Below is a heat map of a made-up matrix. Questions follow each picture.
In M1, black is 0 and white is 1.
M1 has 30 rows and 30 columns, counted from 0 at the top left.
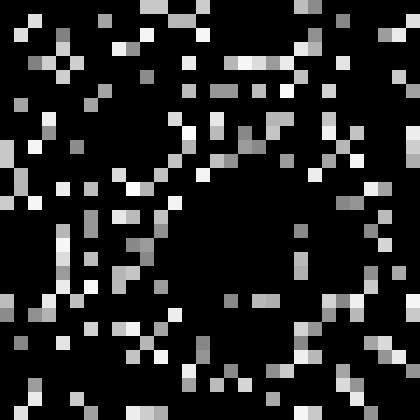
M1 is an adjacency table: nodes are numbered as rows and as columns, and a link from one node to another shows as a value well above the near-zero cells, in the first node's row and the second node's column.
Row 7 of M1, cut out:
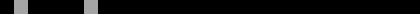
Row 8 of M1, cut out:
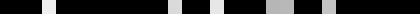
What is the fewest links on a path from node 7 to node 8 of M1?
3
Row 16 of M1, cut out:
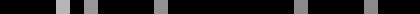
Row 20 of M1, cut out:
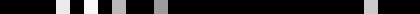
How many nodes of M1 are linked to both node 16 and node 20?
4
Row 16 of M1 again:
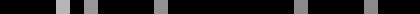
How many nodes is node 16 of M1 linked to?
5
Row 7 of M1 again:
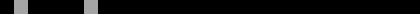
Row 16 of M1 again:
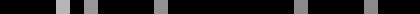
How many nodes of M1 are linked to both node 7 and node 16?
1
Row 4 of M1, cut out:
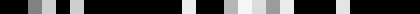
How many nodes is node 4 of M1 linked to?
10
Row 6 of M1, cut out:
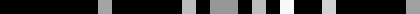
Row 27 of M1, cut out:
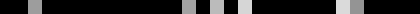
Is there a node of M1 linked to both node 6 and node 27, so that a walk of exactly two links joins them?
yes
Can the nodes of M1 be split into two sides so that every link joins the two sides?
yes
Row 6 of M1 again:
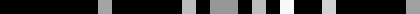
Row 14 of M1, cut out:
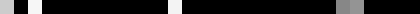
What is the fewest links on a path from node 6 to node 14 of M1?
4
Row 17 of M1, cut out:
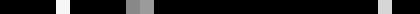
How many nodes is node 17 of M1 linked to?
4
